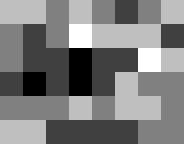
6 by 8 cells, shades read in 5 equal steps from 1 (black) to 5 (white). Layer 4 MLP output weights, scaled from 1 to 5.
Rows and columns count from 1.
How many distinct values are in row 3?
5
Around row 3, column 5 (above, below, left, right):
4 2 1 2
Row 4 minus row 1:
-2 -3 -1 -3 -1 2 0 -1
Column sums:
19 16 15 17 16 18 22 19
